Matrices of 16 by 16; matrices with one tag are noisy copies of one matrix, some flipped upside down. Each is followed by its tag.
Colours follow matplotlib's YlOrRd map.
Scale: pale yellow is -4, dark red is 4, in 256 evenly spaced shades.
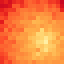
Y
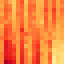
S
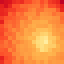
Y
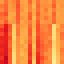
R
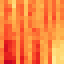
S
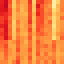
R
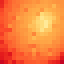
Y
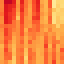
S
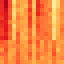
R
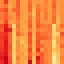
R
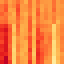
R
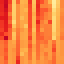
R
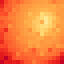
Y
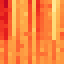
R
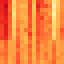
R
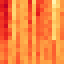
R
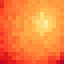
Y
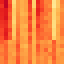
R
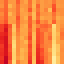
R
